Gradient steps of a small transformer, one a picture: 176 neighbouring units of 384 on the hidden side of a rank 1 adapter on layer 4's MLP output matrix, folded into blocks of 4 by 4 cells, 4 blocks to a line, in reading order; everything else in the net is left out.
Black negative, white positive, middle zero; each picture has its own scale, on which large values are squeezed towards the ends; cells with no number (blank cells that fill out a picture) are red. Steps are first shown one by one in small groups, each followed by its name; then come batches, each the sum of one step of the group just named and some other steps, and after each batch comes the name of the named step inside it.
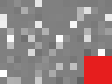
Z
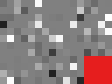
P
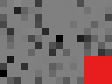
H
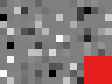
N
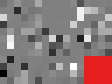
H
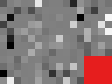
P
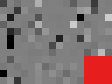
Z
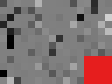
P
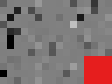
Z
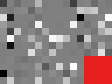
Z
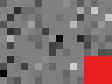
H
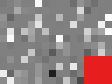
P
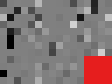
Z
